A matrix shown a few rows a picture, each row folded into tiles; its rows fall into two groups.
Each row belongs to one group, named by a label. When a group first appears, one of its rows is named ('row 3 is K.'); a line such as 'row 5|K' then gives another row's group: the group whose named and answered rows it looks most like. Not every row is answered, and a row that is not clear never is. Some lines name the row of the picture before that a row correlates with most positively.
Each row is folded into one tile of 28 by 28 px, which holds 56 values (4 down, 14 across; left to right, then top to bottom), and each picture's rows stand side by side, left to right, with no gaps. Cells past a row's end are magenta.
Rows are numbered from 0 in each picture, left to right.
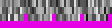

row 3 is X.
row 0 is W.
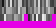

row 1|W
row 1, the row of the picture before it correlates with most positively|0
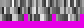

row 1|X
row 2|X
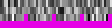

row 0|X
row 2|W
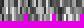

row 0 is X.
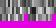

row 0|W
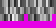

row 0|X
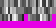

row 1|X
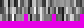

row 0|X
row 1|X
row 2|W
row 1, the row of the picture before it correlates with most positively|0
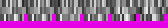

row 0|W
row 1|W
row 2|W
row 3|W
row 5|X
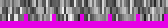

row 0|W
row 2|X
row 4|W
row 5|X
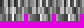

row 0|X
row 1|X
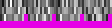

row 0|W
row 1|W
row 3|X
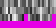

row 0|X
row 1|X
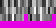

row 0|X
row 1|X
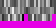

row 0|X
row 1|W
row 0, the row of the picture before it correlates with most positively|1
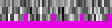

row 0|W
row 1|X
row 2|W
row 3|X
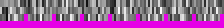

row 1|X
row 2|W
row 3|W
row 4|X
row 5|W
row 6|X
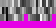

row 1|X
